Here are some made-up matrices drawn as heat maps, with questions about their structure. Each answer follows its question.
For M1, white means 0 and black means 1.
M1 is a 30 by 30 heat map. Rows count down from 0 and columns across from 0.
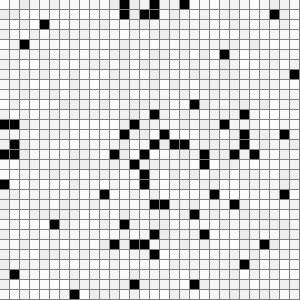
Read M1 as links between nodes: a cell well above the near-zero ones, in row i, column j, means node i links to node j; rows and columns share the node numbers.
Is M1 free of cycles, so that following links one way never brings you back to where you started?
no
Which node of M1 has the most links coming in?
node 15
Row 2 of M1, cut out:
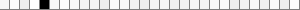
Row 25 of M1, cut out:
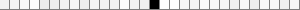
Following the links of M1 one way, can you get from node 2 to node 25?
no
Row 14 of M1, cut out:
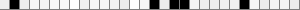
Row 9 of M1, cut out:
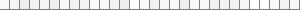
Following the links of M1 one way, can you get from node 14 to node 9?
no
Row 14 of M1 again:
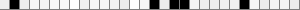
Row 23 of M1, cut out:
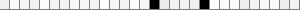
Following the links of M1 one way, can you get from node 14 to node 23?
yes
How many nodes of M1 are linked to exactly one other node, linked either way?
11
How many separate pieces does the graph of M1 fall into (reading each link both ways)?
7
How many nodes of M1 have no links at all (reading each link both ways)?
4
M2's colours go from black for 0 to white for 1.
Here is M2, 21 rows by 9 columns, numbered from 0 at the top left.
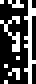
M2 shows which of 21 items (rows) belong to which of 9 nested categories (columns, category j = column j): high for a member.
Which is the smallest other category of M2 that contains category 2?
4
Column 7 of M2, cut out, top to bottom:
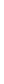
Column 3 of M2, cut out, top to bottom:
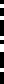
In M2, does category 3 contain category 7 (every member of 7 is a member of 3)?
no
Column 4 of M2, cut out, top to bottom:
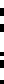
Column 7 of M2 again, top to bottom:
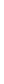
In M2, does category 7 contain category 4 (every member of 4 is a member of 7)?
yes
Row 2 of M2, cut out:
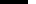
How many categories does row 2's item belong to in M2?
2
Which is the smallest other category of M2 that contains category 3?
4
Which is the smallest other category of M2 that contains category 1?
7
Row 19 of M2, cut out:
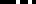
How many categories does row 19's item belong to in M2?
2
